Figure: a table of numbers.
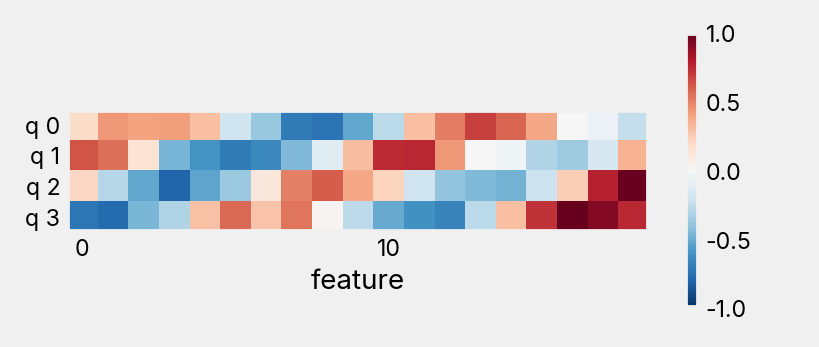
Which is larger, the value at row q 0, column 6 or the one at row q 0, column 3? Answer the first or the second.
the second
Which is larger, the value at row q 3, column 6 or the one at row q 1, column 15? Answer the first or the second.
the first
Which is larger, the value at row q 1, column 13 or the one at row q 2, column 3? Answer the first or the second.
the first
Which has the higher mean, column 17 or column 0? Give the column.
17
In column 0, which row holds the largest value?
q 1
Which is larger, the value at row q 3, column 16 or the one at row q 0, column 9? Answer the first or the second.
the first
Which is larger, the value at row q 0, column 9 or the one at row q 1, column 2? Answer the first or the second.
the second
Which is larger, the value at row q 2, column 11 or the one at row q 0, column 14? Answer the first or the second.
the second
